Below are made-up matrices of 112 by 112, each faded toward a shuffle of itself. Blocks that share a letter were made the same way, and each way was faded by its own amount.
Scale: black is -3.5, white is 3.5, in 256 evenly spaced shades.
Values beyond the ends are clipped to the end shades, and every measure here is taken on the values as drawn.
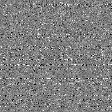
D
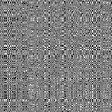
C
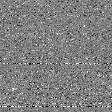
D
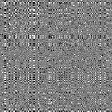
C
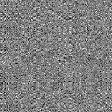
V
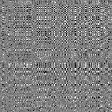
C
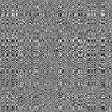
C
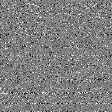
D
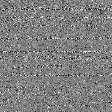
D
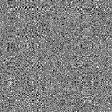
V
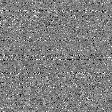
D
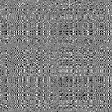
C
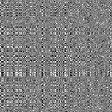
C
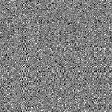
V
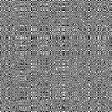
C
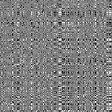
C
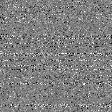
D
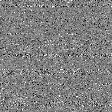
D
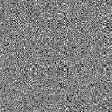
V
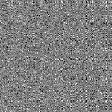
V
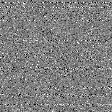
D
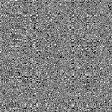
V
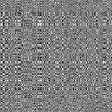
C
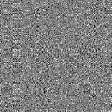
V
